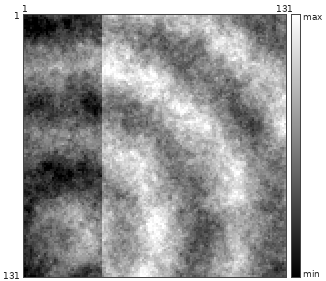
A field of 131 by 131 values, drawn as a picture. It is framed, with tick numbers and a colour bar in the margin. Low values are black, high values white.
There are no lone odd cells. Concentric rings centre on the bottom left. The values follow a bell shape. The right part is higher, past a seam about 30% of the way across.
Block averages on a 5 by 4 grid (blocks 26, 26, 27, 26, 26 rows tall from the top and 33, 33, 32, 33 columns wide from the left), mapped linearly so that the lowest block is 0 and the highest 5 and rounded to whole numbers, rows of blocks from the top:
0444
1454
1454
0434
1533
